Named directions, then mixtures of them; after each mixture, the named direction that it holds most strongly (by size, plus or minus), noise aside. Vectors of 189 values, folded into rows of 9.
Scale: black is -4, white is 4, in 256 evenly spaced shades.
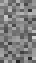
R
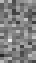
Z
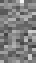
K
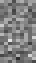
Z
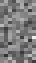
R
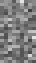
K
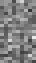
Z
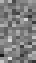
Z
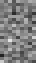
Z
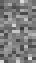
K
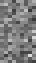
R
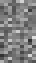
Z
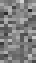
K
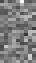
K
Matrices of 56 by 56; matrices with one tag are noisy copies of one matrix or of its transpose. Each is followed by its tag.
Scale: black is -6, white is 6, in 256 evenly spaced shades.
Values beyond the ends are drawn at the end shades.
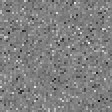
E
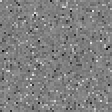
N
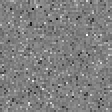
E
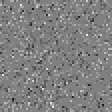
E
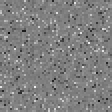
E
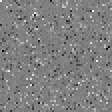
N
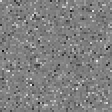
N
